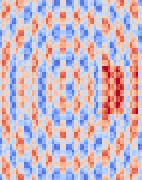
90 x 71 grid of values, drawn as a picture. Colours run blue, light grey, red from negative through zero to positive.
Average level on the scale: 50%. Odd patch: higher, in the middle right. Stripes: upright, repeating 10 times. Ninth with the highest average: middle right. Rings: centred on the centre. Slope: none.
